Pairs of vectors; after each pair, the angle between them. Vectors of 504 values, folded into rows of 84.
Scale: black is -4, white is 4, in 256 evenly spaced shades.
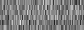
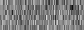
partly opposed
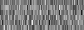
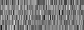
partly aligned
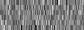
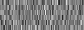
nearly opposite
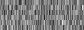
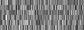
partly aligned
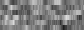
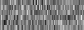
partly opposed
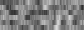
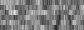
nearly opposite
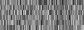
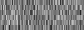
orthogonal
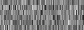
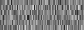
orthogonal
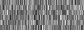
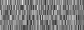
partly opposed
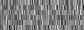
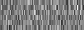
nearly parallel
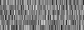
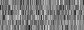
orthogonal
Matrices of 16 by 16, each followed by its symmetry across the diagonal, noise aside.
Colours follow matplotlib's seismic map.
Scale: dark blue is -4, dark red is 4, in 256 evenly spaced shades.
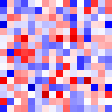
neither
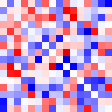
symmetric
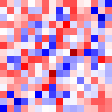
symmetric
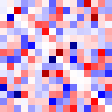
antisymmetric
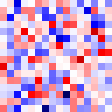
neither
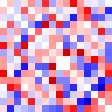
symmetric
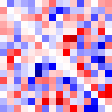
antisymmetric
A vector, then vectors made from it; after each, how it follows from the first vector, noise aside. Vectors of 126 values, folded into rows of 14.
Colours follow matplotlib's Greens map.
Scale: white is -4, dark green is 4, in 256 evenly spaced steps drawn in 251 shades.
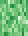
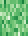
reversed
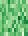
negated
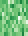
copied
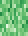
wrapped around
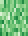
reversed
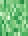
reversed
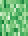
reversed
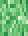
copied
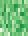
wrapped around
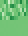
partly zeroed
